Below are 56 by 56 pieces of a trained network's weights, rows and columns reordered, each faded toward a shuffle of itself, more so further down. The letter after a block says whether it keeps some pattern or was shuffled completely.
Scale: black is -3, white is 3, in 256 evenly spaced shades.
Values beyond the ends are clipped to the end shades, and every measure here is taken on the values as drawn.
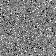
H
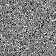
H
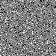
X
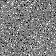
H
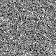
X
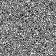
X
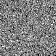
X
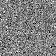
H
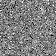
H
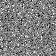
H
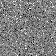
H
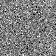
H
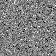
H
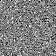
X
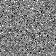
H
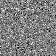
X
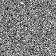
H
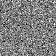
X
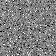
H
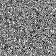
X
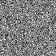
X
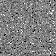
X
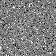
H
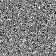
H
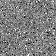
H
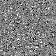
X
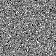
X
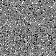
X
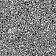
H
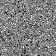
H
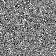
H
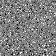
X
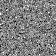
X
